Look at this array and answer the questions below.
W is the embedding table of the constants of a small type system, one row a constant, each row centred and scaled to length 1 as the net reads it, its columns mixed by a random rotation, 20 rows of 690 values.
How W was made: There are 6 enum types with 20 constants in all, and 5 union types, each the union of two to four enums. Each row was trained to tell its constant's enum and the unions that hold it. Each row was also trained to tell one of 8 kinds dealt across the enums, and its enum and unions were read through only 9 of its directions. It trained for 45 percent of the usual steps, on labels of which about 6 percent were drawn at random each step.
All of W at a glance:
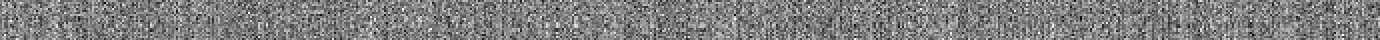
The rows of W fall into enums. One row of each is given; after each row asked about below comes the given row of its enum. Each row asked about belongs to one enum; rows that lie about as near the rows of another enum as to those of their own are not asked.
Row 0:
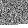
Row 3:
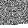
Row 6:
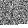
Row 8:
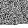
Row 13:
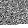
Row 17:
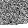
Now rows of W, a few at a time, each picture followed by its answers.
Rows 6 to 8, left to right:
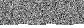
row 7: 3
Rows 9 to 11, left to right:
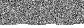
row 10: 8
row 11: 13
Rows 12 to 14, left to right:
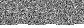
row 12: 13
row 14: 0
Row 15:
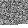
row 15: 0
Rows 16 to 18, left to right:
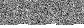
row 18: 13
